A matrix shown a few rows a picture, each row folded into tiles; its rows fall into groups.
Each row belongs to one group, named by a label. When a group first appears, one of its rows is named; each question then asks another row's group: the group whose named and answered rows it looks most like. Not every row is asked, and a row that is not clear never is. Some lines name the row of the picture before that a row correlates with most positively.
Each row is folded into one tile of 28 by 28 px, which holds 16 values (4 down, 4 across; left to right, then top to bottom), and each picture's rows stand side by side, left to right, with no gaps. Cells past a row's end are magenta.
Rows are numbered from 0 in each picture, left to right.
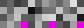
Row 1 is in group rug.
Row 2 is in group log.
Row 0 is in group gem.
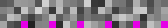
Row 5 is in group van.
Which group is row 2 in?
van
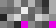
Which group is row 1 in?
rug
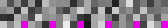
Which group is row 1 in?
rug
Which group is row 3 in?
van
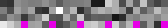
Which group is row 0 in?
gem
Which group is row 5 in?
rug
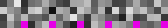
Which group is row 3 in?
van
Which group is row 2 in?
log
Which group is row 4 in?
gem
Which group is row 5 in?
log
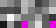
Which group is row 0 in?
rug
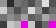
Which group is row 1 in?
log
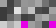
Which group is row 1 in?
log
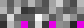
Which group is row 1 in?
rug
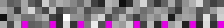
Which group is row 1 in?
log
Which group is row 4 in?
gem
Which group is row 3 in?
rug
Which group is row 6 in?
rug
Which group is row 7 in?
rug
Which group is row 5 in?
rug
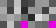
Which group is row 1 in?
log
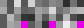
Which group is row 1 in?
rug
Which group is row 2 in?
gem
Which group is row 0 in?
van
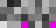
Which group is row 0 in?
gem
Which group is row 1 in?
van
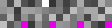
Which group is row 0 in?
log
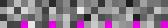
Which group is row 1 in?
log
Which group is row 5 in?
gem
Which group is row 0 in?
log
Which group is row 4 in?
gem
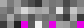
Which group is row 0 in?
rug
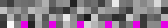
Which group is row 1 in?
van
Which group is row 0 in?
van
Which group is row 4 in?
log
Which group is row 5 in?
van
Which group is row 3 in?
gem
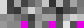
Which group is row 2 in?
rug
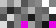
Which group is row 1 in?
log
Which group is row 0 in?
log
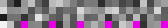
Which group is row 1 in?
rug
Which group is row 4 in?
van
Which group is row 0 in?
gem
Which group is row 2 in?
rug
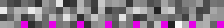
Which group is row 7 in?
rug
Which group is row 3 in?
van
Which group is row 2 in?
rug
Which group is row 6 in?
van
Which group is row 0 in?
gem
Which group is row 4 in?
rug
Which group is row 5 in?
log
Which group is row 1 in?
van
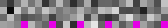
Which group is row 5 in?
rug
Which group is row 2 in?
rug
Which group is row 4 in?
log
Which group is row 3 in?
gem
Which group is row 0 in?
gem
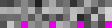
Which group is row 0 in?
van
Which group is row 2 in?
gem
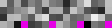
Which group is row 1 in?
log
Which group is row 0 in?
rug
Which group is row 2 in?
gem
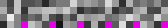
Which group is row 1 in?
gem
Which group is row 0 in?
van
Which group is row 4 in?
rug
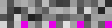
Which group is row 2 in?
van
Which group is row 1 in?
log
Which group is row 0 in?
log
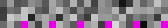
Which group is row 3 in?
rug
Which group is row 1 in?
log
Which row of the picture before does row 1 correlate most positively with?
0
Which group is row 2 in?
log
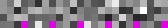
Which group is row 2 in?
log
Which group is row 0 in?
log
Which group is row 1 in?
van
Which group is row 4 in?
log
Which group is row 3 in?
gem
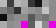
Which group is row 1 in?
van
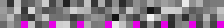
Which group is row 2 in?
gem
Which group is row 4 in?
gem
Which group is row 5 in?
rug
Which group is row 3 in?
log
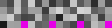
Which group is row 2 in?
log
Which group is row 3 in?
van
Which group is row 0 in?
van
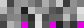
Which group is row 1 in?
van
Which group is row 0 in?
van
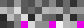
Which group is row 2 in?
gem
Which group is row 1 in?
gem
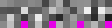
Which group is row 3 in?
gem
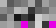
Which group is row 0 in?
gem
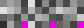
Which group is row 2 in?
van
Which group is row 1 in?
log
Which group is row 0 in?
van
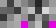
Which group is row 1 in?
gem
